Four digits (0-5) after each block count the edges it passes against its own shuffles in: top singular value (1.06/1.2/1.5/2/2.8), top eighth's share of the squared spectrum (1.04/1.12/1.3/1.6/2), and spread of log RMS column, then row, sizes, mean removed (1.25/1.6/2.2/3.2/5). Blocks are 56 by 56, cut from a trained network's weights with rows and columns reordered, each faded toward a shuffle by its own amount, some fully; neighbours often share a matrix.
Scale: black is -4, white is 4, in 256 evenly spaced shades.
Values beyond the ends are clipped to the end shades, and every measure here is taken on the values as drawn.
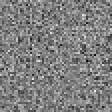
3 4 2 1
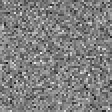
0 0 0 0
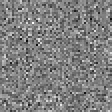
3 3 2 1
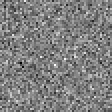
1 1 0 0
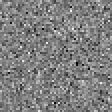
0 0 0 0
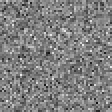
0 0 0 0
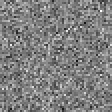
1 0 0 0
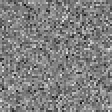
1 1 0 0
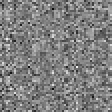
4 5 3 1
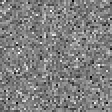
0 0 0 0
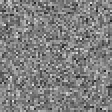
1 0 0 0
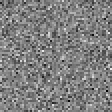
3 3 1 1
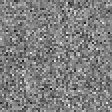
2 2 1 0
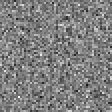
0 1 0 0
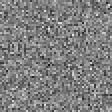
0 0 0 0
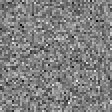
2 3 1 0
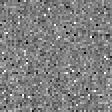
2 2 0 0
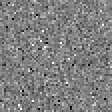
0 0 0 0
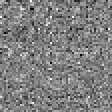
3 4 2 2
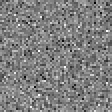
0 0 0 0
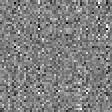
3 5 3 2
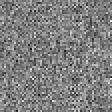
3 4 2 1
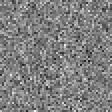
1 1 0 0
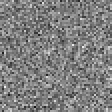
2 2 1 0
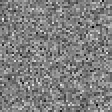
2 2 0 0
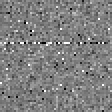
3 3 0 1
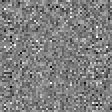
2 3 2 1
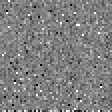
2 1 0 1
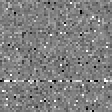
3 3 0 1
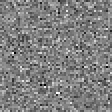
3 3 2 1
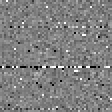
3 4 0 2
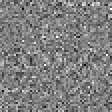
3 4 2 2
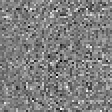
3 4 2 2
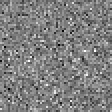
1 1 0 0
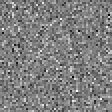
1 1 0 0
